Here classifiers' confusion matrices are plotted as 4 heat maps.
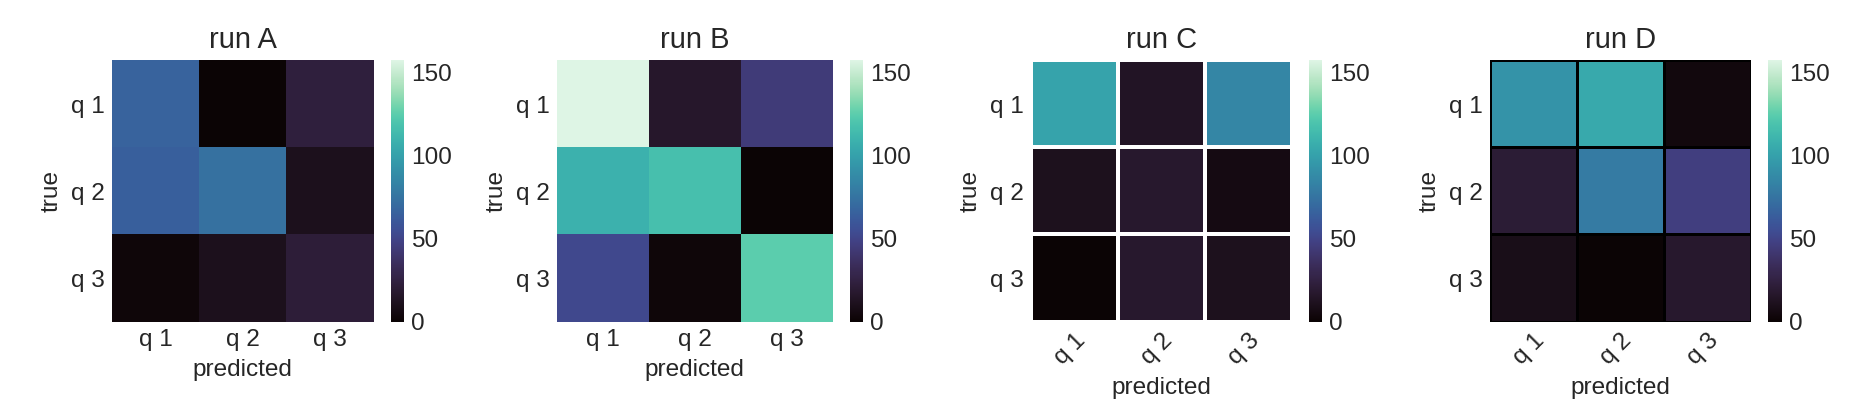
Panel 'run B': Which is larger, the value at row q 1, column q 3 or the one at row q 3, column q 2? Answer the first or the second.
the first
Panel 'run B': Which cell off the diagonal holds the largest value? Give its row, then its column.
q 2, q 1
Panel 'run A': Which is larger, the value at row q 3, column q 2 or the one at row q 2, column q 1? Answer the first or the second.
the second
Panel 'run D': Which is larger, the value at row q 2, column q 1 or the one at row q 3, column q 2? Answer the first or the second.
the first
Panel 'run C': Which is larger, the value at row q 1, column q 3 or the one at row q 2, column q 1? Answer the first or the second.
the first
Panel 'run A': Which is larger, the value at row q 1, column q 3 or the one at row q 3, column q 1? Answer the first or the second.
the first
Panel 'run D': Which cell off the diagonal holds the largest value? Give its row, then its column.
q 1, q 2
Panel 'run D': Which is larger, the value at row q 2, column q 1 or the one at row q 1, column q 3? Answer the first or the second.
the first
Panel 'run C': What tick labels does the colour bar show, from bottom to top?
0, 50, 100, 150
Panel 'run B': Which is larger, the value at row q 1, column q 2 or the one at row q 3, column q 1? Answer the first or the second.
the second
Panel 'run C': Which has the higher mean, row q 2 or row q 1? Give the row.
q 1
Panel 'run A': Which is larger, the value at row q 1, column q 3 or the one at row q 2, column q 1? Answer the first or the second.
the second
